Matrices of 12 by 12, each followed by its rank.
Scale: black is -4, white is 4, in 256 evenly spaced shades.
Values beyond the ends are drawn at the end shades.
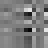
one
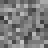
full rank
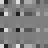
one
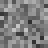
full rank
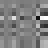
one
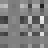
one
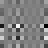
one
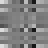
one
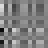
one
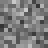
full rank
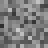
full rank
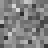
full rank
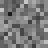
full rank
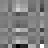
one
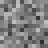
full rank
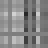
one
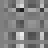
one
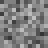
full rank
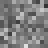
full rank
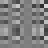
one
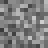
full rank
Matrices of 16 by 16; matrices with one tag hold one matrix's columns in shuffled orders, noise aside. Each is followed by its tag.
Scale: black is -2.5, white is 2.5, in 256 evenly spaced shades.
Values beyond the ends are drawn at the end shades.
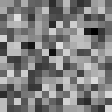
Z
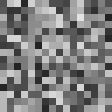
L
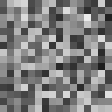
L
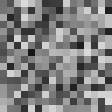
L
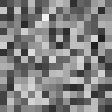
Z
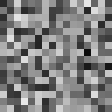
L
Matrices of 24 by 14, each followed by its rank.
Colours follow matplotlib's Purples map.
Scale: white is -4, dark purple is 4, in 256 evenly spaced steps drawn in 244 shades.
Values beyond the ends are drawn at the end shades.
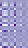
one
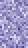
full rank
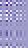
one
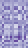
two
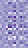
two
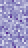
full rank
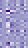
two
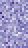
full rank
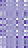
one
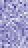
full rank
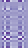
one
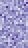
full rank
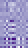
two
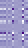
one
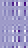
one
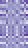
two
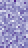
full rank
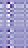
one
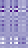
one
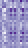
two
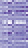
two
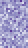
full rank
